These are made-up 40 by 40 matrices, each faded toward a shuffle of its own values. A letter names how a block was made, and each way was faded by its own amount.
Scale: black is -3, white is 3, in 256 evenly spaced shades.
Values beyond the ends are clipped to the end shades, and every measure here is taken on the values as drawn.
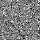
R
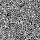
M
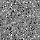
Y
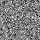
M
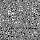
Y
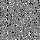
Y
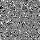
Y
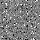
Y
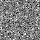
M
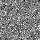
M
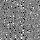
Y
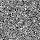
M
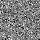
M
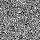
M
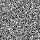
M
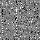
Y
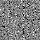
R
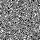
M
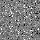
Y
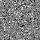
R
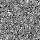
M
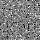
Y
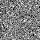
M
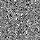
R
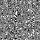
R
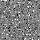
Y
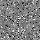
Y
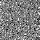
R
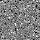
R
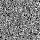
M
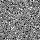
M
